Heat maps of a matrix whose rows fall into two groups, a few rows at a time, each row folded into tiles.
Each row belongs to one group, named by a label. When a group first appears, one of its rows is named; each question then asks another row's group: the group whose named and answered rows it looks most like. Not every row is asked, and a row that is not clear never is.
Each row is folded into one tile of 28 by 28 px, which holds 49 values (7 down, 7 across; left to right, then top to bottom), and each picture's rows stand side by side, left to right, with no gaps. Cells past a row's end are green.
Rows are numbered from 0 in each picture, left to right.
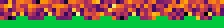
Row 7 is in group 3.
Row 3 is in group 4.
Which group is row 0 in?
3
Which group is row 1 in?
3
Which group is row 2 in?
3
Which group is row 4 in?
3
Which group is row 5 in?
4
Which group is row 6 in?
3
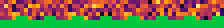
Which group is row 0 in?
4
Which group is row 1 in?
3
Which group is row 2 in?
4
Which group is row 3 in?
3
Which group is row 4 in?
4
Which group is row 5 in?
3
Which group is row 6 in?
4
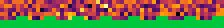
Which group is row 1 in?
4
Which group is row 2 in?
4
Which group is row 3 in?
4
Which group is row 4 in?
3
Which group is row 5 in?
4
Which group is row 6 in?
3
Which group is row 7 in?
4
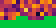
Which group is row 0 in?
4
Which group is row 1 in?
3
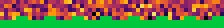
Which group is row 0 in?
4
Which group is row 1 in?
4
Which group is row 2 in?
4
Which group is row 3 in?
3
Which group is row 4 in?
4
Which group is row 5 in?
3
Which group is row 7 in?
3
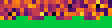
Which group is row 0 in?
3
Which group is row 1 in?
3
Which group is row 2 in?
4
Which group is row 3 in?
4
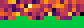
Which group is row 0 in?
4
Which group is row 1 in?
3
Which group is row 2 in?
3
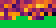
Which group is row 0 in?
4
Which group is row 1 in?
3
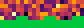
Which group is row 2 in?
3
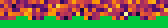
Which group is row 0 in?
4
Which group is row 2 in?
3
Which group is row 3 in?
4
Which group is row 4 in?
3
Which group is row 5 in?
4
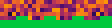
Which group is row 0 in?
3
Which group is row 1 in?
4
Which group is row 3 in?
3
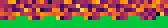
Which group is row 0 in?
4
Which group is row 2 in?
4
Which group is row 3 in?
4
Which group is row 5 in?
3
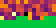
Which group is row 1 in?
4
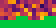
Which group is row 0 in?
4
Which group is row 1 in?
4
